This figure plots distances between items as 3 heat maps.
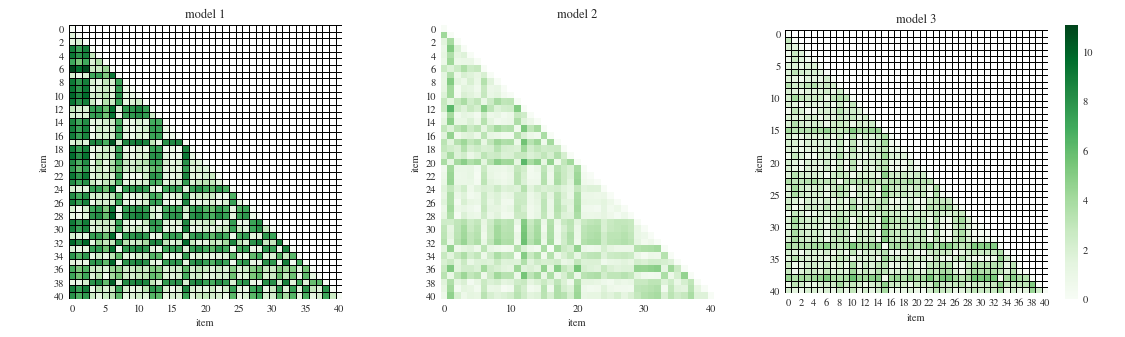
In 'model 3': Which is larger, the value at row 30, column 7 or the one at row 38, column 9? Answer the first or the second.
the second
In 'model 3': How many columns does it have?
41
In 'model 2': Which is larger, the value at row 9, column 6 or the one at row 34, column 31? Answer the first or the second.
the first
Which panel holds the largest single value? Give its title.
model 1
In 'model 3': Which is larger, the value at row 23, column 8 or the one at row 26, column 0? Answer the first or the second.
the second
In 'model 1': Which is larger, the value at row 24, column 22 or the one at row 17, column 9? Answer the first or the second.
the second
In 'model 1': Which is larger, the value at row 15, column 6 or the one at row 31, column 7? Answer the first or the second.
the first
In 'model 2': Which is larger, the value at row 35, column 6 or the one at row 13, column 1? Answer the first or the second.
the second
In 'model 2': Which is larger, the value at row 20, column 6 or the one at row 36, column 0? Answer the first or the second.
the second
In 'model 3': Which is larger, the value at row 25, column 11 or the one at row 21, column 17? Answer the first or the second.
the first
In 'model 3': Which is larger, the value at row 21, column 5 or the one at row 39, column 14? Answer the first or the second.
the second
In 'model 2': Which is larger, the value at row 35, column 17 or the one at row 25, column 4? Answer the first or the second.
the first
